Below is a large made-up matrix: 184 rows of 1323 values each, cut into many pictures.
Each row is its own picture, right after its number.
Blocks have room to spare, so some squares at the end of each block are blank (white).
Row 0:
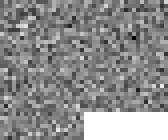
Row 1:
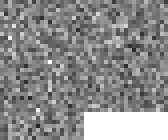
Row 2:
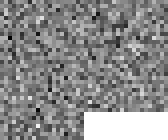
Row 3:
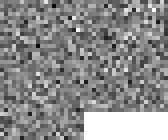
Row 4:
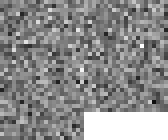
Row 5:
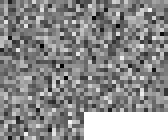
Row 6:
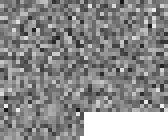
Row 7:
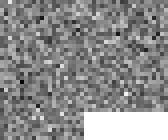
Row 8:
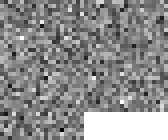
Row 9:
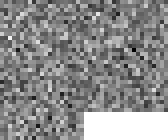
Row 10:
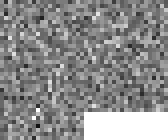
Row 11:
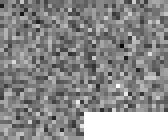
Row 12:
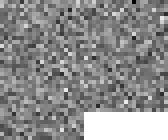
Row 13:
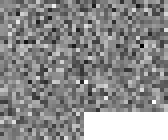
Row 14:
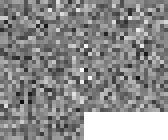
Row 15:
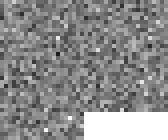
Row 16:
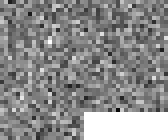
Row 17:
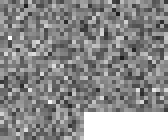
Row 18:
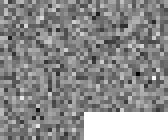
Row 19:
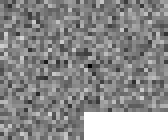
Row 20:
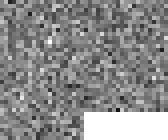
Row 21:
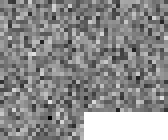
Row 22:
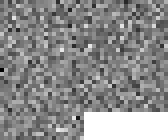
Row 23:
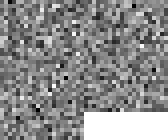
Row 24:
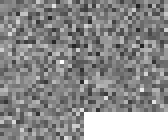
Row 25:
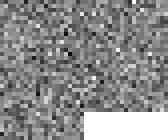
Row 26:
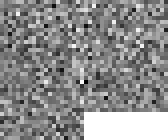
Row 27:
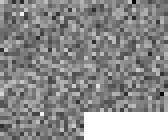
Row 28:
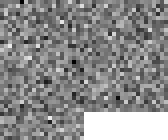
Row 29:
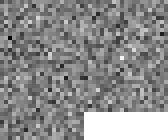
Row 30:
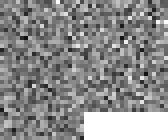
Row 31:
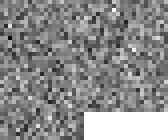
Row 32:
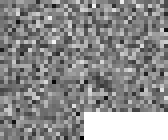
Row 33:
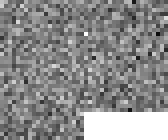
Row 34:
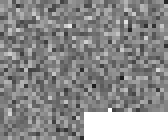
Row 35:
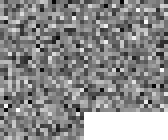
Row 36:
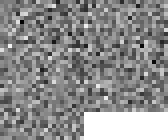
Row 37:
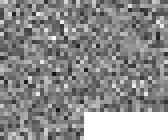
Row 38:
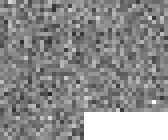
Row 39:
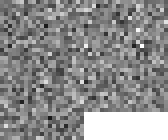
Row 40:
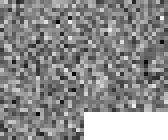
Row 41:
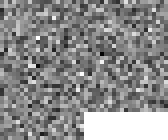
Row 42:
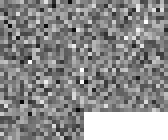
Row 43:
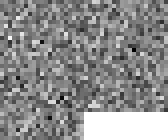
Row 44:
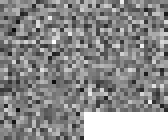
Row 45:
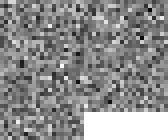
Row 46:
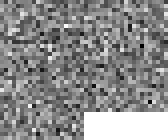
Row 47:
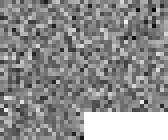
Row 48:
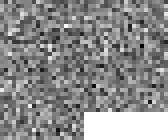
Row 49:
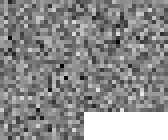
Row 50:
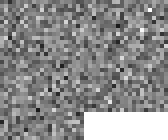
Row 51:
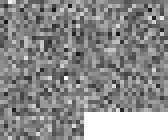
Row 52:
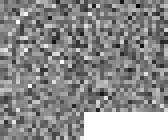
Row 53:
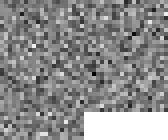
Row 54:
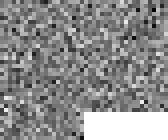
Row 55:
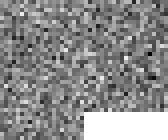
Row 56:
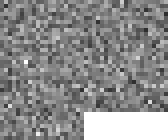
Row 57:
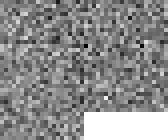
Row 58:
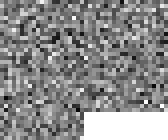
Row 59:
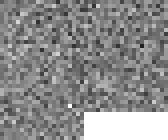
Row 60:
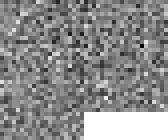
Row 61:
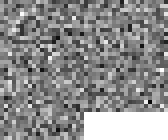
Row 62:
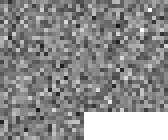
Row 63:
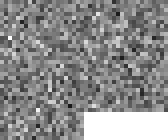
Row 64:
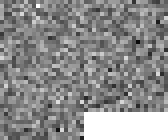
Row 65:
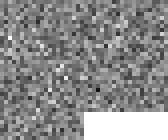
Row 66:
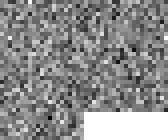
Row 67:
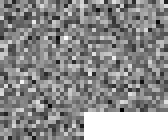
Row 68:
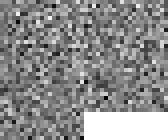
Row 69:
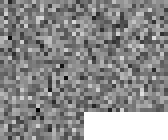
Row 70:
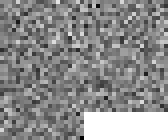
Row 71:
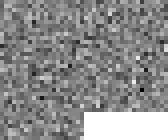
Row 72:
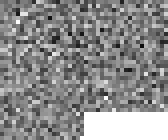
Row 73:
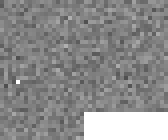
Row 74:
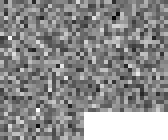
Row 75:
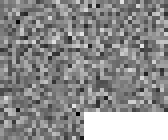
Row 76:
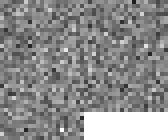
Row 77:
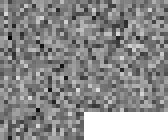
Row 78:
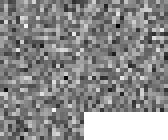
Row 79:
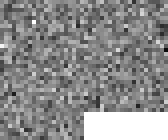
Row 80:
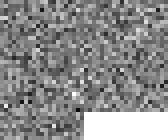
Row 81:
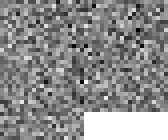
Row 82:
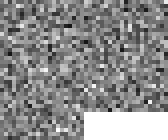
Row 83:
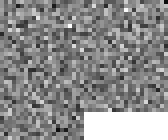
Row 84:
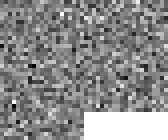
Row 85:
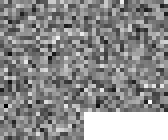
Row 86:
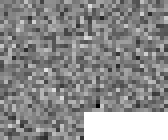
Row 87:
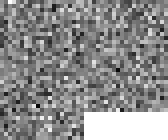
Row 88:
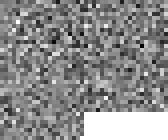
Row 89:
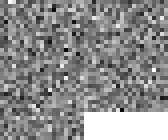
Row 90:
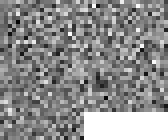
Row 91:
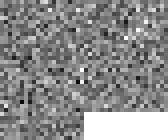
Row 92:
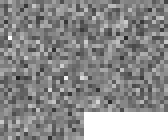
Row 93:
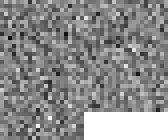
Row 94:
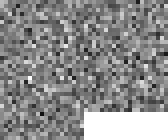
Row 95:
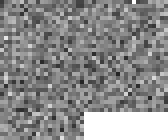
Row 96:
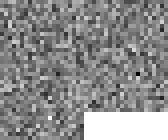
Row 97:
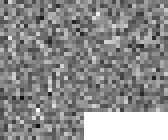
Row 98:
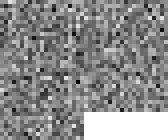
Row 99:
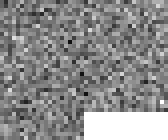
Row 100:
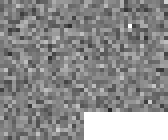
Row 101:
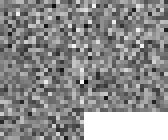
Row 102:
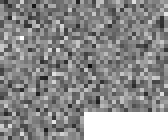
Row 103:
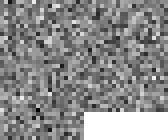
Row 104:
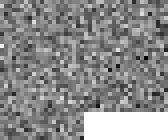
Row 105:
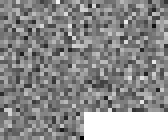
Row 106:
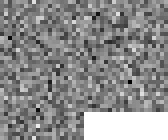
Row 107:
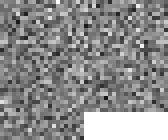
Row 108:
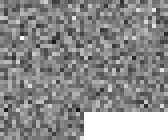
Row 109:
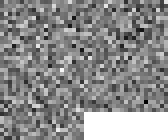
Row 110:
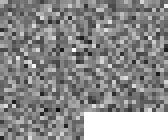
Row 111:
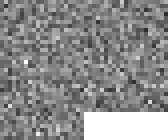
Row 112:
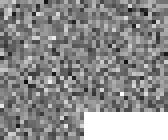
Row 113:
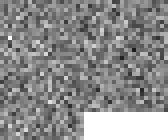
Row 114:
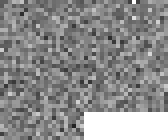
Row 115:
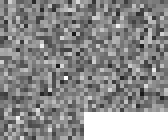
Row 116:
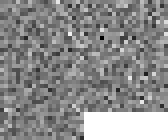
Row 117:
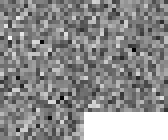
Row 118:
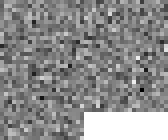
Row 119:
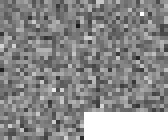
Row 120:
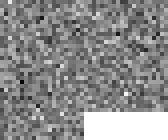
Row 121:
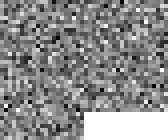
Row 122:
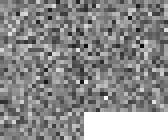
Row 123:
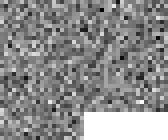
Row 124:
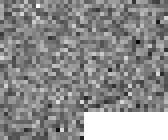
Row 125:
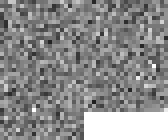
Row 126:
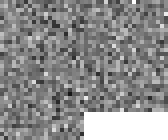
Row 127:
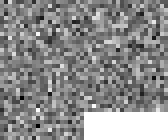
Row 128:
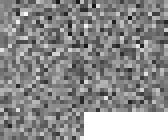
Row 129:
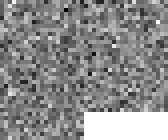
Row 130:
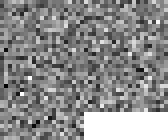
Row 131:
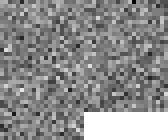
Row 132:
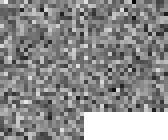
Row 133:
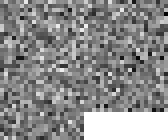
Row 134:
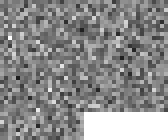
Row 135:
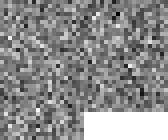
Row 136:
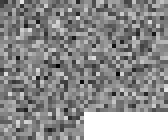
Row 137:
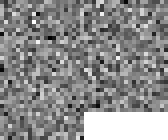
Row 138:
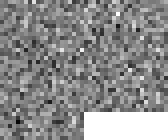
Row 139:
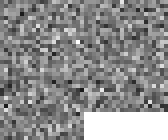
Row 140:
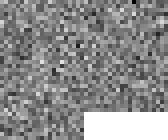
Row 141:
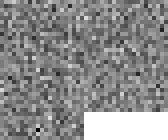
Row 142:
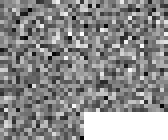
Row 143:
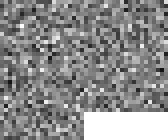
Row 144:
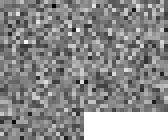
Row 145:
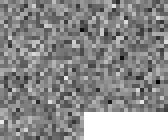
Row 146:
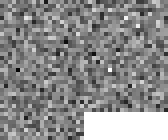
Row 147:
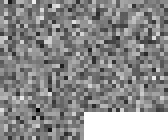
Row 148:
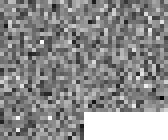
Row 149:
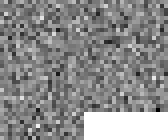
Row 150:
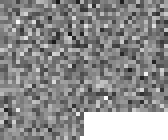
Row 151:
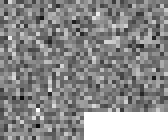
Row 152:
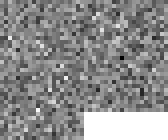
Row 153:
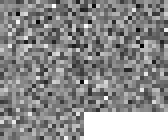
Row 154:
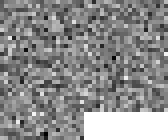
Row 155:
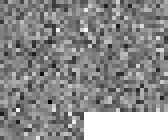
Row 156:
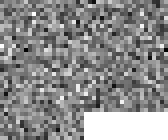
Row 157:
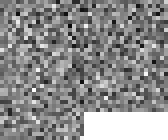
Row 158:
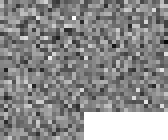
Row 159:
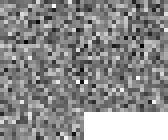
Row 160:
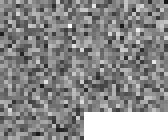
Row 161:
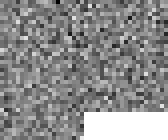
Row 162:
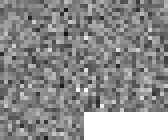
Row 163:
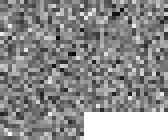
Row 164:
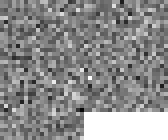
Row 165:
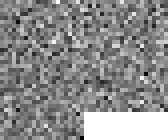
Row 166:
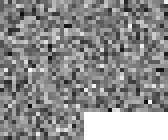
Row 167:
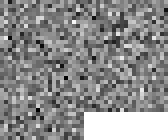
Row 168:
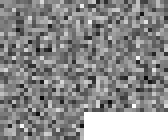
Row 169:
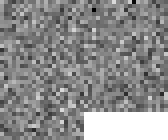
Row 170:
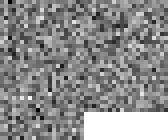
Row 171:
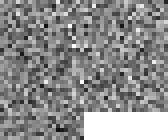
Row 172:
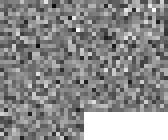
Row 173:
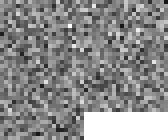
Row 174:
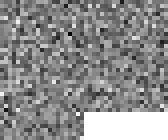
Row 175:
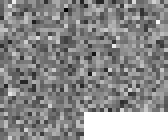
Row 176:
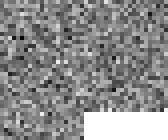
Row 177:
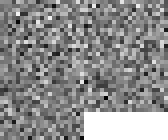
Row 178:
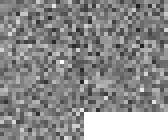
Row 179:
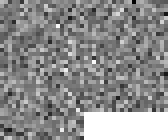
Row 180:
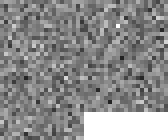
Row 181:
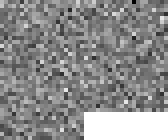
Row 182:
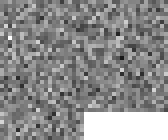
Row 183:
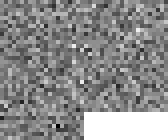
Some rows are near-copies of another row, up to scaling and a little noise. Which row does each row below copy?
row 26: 101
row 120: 7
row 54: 47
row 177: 68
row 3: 172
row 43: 117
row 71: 118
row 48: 46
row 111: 56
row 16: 20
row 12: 181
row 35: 121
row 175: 129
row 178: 24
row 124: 64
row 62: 50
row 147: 103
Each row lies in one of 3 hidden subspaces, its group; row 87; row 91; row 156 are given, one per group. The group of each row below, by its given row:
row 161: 91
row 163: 156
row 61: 91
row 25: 156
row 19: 156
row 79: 156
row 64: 156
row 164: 91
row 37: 156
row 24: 91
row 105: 91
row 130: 156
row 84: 156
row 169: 156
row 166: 91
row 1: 87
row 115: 87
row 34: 91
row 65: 87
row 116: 91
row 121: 91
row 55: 156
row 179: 156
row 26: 91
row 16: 87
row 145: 87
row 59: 91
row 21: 87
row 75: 91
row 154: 156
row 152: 87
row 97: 87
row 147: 87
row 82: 91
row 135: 87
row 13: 91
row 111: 91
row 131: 156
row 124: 156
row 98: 87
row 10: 87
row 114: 156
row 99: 156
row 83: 91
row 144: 91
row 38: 87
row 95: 156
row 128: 91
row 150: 91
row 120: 87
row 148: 87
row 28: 91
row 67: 156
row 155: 87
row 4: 91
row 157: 91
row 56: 91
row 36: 91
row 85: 91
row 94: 156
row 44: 91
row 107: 91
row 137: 156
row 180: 87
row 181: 156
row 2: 87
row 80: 91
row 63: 87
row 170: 87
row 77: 87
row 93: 87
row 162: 156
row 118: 156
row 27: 156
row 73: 156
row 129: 156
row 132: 156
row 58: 91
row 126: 156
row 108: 91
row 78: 87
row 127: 87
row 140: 156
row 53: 156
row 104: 156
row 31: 87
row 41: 156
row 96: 87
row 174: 91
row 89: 87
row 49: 87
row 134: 87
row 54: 91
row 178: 91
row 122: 91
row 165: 91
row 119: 156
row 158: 91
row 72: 91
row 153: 91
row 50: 87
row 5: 87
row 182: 87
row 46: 91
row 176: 156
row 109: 91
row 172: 91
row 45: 87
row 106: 87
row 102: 156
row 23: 87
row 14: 91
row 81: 91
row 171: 91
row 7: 87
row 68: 91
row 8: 156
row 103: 87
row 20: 87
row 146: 156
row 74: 87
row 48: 91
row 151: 87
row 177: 91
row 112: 156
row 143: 91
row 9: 87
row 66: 87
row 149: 87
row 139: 91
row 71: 156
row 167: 87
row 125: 87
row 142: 91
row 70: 91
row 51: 87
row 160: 91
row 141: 87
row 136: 156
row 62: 87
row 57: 91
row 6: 91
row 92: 87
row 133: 156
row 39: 91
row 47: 91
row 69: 87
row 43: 87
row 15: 156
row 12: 156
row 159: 91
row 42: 91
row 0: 91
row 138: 87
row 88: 91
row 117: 87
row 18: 87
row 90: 91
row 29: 87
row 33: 156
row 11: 156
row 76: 156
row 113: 87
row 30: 91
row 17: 87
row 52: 91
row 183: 91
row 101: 91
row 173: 91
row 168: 156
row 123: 87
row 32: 91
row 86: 156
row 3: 91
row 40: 156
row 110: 156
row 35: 91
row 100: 91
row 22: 91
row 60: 91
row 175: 156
